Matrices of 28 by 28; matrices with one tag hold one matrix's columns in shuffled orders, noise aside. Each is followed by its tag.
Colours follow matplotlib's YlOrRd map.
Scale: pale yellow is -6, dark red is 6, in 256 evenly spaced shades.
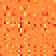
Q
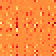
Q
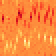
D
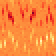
D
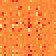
Q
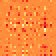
Q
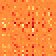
Q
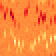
D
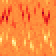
D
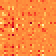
Q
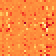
Q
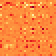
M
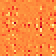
Q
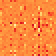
Q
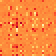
Q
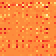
M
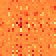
Q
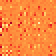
Q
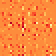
Q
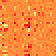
Q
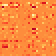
M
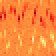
D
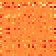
M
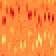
D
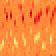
D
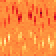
D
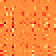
Q
